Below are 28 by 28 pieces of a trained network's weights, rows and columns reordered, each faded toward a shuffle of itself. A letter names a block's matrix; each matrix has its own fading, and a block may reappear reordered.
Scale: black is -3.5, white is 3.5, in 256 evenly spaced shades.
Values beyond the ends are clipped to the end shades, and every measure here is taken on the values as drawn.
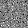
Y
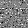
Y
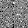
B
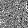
B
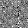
B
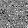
Y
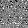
Y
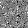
B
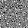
Y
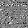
Y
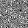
B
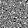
B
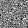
B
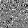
Y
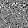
Y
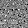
Y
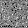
Y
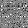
Y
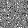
B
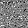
Y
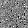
B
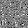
Y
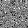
B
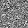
B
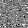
Y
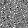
B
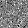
B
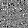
Y
